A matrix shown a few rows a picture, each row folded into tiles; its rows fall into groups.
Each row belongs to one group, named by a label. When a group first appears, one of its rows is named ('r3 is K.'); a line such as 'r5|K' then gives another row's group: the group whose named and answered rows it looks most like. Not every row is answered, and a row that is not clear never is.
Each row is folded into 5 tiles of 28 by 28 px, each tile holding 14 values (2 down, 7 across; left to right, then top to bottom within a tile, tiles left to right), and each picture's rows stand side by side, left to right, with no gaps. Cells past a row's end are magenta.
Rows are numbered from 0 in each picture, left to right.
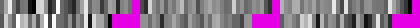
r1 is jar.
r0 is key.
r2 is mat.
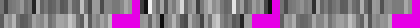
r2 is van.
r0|van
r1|jar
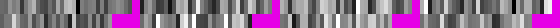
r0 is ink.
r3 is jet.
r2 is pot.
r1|key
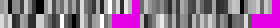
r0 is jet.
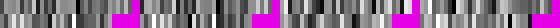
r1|ink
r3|key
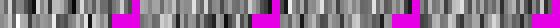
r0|key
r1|mat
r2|jar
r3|jar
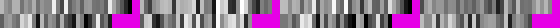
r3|ink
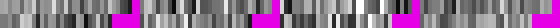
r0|mat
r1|key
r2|pot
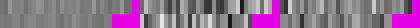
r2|jar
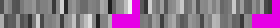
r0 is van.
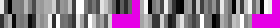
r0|pot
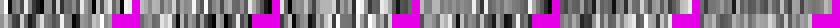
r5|van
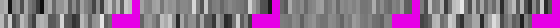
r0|jet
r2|jar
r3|jar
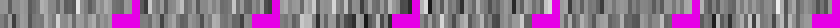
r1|jar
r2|mat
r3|jet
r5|pot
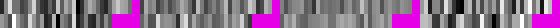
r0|ink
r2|van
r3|jet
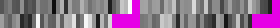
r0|van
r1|mat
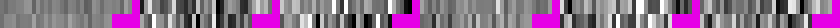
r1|ink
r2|mat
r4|pot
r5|ink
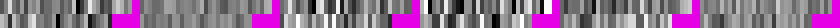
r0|ink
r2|key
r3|jet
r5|pot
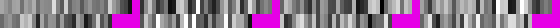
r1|key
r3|pot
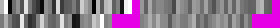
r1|key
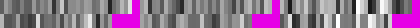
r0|van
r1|jet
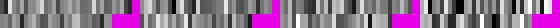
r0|jar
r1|key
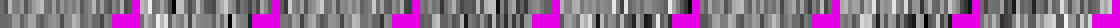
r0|jar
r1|key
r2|jar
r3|ink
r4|mat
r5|jar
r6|mat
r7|van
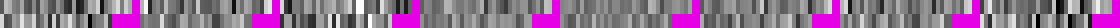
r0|ink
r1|jet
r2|pot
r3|van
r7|ink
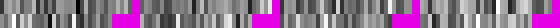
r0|ink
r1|van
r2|key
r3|pot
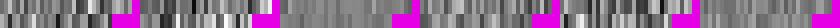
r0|ink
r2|jar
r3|jar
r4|ink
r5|key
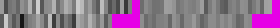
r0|pot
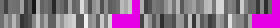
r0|van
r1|pot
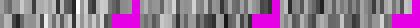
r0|pot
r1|mat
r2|jet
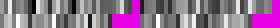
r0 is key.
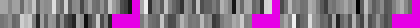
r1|jet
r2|ink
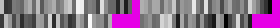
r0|pot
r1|mat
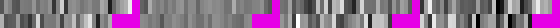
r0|van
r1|jar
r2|key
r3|ink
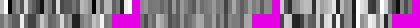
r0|jet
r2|pot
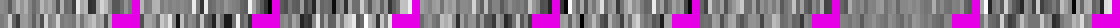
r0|pot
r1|mat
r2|van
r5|jar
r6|jar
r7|jet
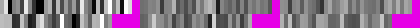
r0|jet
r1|ink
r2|jet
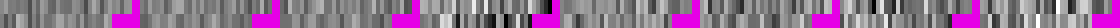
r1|jar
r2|jar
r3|mat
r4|pot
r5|jet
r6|key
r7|pot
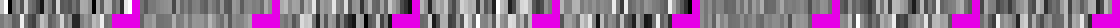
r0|jet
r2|mat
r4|mat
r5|key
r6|key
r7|key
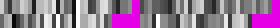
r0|pot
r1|key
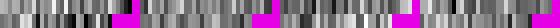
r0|mat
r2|van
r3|key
